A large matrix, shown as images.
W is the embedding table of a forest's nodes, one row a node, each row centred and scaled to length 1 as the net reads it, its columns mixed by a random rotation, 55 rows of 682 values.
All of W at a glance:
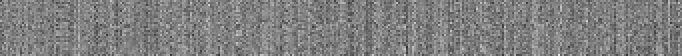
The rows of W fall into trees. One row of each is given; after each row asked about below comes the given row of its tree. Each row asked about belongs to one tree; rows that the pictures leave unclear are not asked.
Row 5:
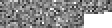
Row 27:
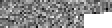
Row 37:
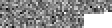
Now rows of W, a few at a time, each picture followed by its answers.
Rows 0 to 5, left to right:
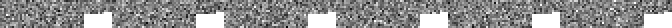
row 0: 5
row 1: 27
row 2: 37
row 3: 37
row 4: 27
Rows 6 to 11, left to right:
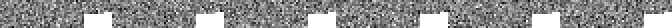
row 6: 5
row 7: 37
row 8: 37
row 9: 5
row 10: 5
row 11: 5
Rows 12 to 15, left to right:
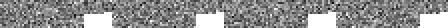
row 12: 27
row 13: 37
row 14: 5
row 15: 37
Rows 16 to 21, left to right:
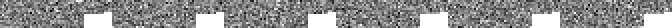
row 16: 27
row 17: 5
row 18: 5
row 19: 37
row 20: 37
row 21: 37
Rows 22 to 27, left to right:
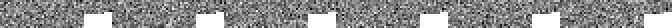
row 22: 5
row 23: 5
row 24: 27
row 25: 27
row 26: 27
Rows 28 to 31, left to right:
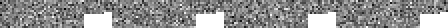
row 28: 27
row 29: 37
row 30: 5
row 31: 5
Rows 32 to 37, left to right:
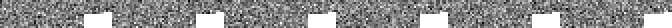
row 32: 27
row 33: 5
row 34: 5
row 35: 5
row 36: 27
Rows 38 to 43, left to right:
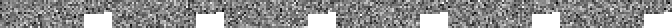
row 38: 27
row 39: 5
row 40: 37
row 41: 27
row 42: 5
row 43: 5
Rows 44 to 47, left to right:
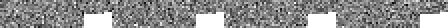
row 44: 5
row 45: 37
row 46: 37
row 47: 27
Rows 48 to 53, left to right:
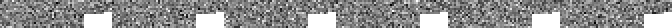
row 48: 27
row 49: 27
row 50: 37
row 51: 27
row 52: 37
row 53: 27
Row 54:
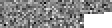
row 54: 27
